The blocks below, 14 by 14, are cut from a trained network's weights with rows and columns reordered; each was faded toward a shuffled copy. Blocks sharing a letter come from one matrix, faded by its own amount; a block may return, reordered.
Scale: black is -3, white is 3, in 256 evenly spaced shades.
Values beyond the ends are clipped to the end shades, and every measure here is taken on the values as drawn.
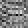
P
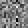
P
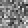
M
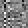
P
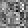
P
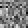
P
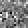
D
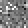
D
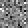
D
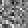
P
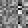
P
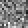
M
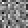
P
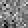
D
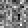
P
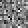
M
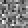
M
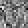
P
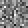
M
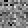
D
